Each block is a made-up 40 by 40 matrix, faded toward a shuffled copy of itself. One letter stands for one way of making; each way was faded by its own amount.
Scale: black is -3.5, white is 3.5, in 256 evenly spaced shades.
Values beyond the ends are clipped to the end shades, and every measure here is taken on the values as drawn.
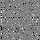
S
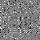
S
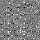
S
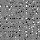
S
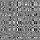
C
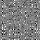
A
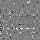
S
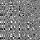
A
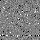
S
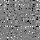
S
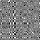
C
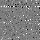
S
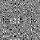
A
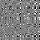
C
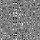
A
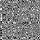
A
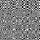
C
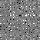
S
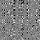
A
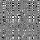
C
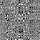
A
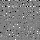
S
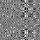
C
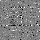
S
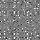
S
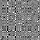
C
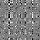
C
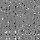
S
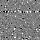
S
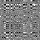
C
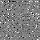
S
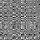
C
